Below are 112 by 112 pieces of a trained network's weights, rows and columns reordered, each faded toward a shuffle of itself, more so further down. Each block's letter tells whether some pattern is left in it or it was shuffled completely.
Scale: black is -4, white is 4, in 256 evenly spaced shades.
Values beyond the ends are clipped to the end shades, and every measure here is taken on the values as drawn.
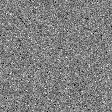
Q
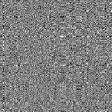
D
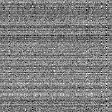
D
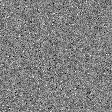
Q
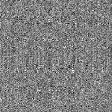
D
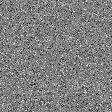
Q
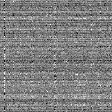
D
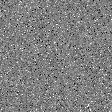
Q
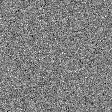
Q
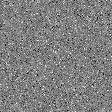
Q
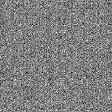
D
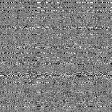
D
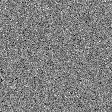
Q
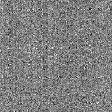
D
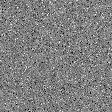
Q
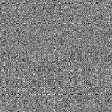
D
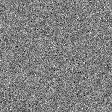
Q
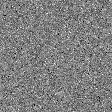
Q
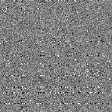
D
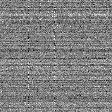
D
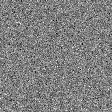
Q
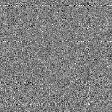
D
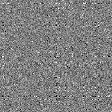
D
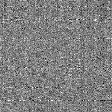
D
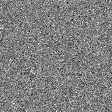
Q
